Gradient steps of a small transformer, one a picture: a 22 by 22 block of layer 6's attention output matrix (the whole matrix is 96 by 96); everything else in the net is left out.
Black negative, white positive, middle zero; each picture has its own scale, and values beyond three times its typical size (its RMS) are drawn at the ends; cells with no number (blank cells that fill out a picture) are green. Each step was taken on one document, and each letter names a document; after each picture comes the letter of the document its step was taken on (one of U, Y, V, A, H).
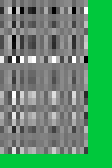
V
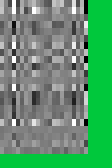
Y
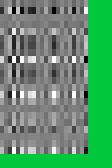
V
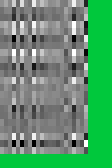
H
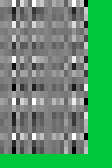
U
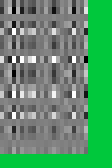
V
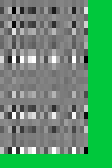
V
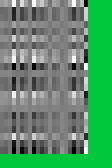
U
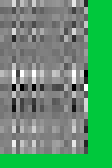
H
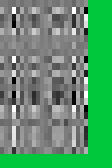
Y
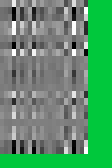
H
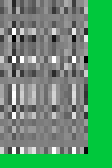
V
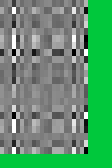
Y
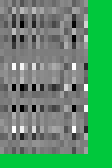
H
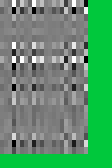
U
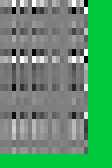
U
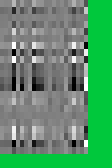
U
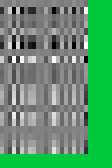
V
